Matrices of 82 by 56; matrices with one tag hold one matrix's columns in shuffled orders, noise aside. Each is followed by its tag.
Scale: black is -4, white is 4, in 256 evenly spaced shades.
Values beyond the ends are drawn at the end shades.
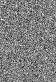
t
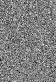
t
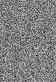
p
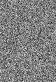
p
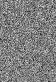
t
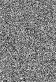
p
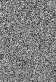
t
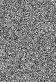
p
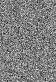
p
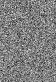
t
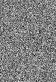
p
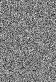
t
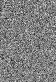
t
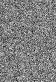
p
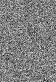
p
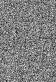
p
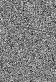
t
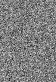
p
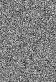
t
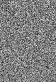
t
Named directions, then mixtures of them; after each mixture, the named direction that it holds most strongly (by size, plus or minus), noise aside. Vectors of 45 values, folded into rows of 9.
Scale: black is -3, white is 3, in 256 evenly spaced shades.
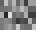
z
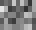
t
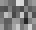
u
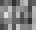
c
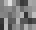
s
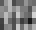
c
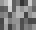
s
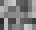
s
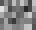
t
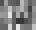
c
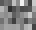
t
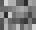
z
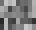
s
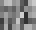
s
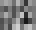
u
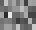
z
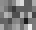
u
